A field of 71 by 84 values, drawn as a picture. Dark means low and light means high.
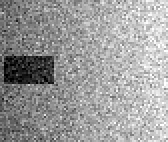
The field climbs toward the right. The middle left is the ninth with the lowest average. Overall the values sit about 60% of the way up the scale. There are no regular stripes. An odd patch, lower than its surroundings, sits in the middle left.
